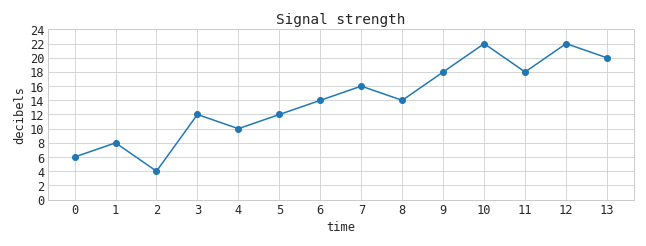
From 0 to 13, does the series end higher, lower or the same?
higher
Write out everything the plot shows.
Title: Signal strength
x-axis: time, ticks 0 1 2 3 4 5 6 7 8 9 10 11 12 13
y-axis: decibels, ticks 0 2 4 6 8 10 12 14 16 18 20 22 24
Values:
6 8 4 12 10 12 14 16 14 18 22 18 22 20
